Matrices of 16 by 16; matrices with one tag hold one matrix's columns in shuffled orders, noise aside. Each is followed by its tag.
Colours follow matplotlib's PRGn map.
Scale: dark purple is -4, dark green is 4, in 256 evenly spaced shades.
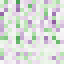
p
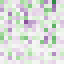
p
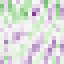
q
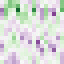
q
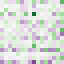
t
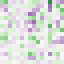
p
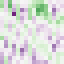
q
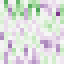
q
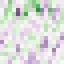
q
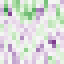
q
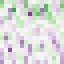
q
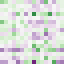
t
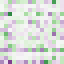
t
